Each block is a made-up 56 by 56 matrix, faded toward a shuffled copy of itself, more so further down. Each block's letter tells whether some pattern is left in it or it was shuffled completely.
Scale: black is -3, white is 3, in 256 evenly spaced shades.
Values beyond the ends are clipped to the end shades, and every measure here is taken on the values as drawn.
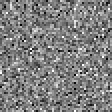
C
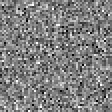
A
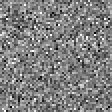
A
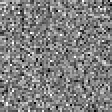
C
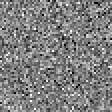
A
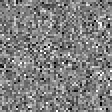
C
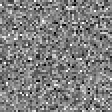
C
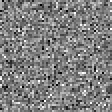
C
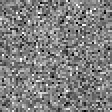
C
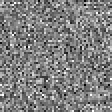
C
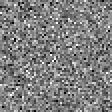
A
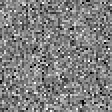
A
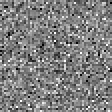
C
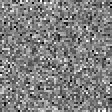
C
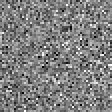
C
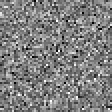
A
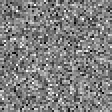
A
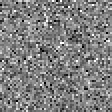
A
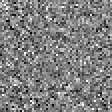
C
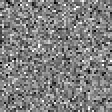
A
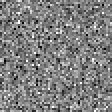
C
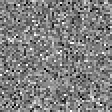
C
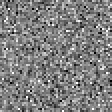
A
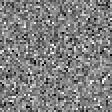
A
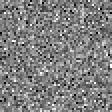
A
